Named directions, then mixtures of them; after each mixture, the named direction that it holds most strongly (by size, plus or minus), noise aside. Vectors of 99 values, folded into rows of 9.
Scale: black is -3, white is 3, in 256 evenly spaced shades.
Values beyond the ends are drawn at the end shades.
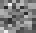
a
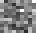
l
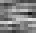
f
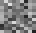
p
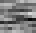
f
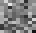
p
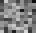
l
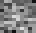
l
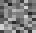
p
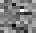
l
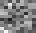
a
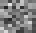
a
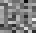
p
